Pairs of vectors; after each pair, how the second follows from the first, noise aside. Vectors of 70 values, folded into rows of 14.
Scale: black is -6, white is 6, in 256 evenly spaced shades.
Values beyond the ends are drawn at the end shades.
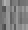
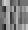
scaled up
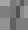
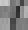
scaled up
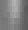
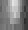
scaled up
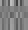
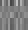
negated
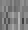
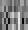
scaled up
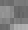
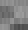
negated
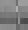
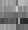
scaled up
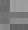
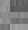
negated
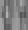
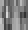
scaled up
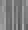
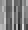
scaled up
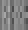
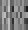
scaled up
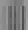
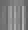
negated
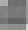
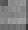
negated
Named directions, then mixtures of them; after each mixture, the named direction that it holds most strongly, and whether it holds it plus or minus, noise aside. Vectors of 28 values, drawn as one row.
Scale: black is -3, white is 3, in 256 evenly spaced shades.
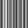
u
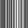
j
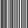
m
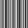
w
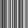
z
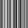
u, plus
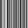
m, minus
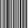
m, minus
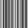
u, minus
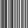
m, plus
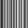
j, plus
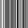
z, minus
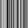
z, minus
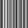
u, plus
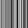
z, minus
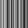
z, minus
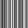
z, plus
